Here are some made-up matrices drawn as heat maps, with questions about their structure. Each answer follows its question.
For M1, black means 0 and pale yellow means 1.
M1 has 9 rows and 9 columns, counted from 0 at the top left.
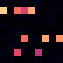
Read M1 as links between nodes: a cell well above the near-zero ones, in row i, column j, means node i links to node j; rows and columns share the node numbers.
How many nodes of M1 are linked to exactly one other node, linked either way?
4
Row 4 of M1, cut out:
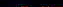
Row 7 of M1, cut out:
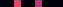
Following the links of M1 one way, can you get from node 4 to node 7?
no
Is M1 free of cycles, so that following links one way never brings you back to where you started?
yes
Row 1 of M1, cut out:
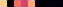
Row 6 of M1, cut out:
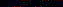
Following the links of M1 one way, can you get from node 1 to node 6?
no
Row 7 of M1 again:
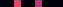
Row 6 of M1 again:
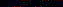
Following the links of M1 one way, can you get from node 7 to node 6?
yes
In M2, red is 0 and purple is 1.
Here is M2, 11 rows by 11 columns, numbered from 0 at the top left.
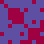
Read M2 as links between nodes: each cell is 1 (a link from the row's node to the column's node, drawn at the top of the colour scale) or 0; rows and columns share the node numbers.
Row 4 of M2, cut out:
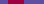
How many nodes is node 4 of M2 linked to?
7
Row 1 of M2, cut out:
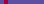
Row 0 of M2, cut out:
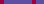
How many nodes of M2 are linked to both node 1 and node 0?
8
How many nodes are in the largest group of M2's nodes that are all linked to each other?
5
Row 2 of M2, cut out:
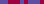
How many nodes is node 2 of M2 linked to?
6
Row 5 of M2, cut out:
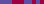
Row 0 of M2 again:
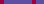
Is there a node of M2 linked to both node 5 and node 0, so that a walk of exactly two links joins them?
yes
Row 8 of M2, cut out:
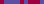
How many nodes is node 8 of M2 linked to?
6
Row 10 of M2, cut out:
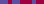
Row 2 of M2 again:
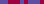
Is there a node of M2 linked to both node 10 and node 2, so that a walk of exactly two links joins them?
yes
